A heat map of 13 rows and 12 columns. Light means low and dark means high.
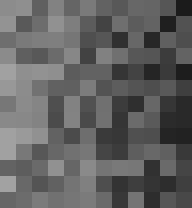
Values rise toward the right. No regular stripes run through it. Fine speckle covers the field. The middle left is the calmest part.
